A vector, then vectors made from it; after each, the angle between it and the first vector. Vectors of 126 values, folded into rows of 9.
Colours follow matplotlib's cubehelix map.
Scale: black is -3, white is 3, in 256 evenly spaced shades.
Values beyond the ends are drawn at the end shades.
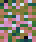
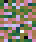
nearly parallel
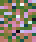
partly aligned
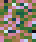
orthogonal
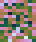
nearly opposite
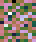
partly aligned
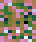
partly opposed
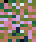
nearly parallel
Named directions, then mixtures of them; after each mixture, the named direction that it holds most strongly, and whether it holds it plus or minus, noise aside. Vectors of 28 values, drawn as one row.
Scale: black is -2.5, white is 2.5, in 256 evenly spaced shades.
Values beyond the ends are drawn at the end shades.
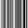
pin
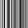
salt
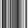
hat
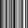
pin, minus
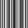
salt, plus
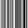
pin, plus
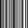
pin, minus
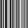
salt, minus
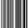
pin, plus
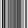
hat, plus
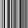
salt, plus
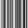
pin, plus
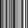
pin, minus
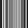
hat, minus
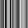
salt, minus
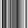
hat, plus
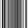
hat, plus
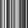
hat, minus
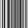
salt, plus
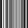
hat, minus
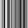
salt, plus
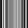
hat, minus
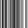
hat, plus
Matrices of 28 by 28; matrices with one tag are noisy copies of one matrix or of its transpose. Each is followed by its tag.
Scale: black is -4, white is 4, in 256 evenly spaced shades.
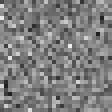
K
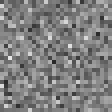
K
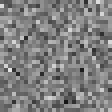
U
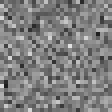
K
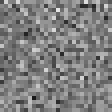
K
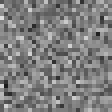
K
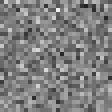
K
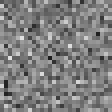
K
